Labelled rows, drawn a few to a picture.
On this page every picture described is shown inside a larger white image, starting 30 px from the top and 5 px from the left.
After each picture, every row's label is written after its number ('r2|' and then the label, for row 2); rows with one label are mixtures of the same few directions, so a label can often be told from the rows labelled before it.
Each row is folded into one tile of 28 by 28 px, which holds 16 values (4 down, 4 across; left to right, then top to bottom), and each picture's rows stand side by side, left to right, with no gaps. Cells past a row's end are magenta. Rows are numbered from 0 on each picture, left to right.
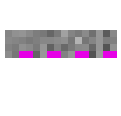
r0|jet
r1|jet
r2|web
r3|jet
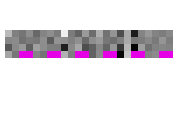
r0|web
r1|web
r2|web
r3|jet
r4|jet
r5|web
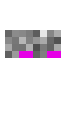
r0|web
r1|jet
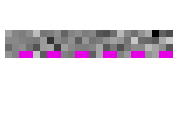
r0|web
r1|web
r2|web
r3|jet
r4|web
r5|jet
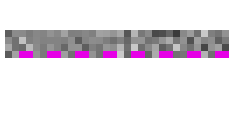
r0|web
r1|jet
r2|web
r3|jet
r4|jet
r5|jet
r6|web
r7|web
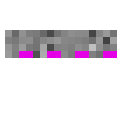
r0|jet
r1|jet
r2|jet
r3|web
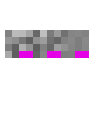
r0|jet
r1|jet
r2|web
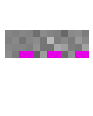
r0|web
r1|web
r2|web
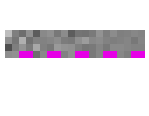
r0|web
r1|web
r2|jet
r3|jet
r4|web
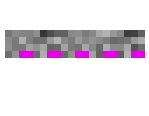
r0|web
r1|jet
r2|web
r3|jet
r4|jet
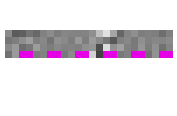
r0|jet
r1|web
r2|web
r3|jet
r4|web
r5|jet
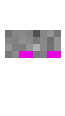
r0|web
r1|web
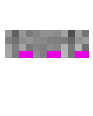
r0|jet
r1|jet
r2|jet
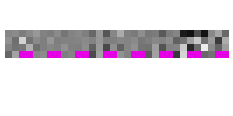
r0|web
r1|web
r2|web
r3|jet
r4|web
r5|jet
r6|jet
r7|web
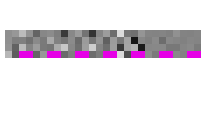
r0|jet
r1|web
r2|web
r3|web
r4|web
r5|web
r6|web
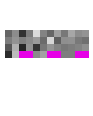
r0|jet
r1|web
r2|jet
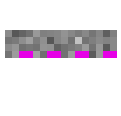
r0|jet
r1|web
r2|web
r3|jet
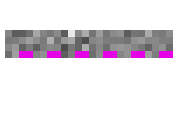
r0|jet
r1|web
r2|jet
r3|jet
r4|jet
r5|web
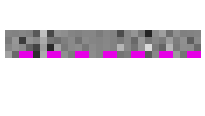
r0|web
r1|jet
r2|web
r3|jet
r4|web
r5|web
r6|web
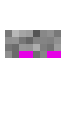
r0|jet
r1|web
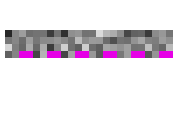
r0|web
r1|jet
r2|web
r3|jet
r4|jet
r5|web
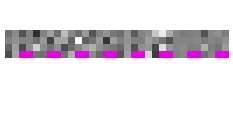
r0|jet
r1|web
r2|web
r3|web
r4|jet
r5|jet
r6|jet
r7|web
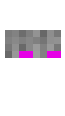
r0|jet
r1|jet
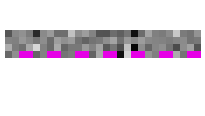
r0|web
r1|web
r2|jet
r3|jet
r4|jet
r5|web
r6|web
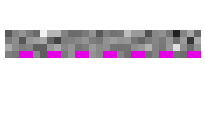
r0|web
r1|jet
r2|jet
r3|jet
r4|jet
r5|web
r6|web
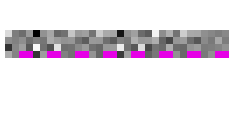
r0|web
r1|web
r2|jet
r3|jet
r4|web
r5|jet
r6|jet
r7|web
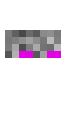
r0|jet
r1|web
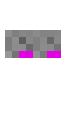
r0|web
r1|web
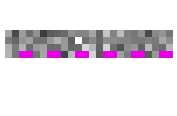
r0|jet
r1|jet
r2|web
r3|jet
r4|web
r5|web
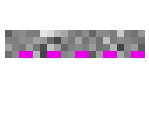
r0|web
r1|jet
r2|web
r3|web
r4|web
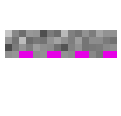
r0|web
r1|jet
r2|web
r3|jet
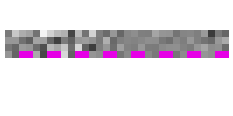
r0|jet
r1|jet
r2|jet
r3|web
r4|web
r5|jet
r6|web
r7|jet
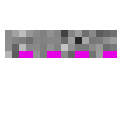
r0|jet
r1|jet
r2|web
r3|jet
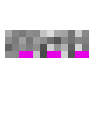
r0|web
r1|jet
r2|jet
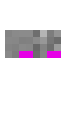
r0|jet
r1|jet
